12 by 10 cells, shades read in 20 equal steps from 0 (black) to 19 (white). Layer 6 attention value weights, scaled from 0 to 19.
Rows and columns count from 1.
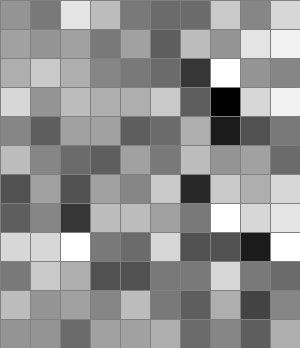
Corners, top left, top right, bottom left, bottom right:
11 16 11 13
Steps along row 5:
down up same down up up down up up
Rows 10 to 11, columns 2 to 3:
15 13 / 11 12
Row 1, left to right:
11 9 17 14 9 8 8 15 10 16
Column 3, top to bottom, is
17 12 13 14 12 8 6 4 19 13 12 8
